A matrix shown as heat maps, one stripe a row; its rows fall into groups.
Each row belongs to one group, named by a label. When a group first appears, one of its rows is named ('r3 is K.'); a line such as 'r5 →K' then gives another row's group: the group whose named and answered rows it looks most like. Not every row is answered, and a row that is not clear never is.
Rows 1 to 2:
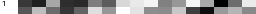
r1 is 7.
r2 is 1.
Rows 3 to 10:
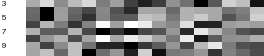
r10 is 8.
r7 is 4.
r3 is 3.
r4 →7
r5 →7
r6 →1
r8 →1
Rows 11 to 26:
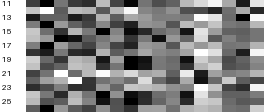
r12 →3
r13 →7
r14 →7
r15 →4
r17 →7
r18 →7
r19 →4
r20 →4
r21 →1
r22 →8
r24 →4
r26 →7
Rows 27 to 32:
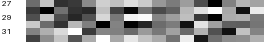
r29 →1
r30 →4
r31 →8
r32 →1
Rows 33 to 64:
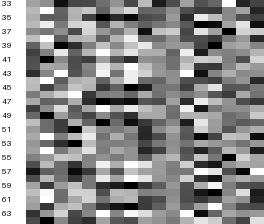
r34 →3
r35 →4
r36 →3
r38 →3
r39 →1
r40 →1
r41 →7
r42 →1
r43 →1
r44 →3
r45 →4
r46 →8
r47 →4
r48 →1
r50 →4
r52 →3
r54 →3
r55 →8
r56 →1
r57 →7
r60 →3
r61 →3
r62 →4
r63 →1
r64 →7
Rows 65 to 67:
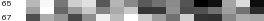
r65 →3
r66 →3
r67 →1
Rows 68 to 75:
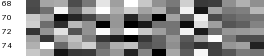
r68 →1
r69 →1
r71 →4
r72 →1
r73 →4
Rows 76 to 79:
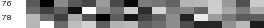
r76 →7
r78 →4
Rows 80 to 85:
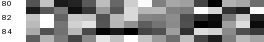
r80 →1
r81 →7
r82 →3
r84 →4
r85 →1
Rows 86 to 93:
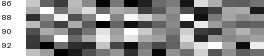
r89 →4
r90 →1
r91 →1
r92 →7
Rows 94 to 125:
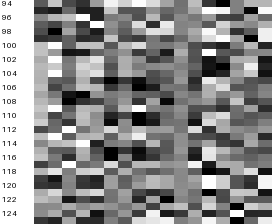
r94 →1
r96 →8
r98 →7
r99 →7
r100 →3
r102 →3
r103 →3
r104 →3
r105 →4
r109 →3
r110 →4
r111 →4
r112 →1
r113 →3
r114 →8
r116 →4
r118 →3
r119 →7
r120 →7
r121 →3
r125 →7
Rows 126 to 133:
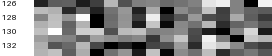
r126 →7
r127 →8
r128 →8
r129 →8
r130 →3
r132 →4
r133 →8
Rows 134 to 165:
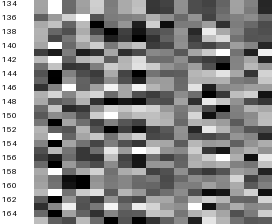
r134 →3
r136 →8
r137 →8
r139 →4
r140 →3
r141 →7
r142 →3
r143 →1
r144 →7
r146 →1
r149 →1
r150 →1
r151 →7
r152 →4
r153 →3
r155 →1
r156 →7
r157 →7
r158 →3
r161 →3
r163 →1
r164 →7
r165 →4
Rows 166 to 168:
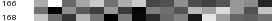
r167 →7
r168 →4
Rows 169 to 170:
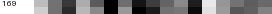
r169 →4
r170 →4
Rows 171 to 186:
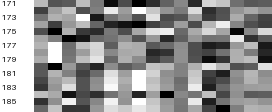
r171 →4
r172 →1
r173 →8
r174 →4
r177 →3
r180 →7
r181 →1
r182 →1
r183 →1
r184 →8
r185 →1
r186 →1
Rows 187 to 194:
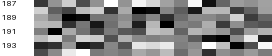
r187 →1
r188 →4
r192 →3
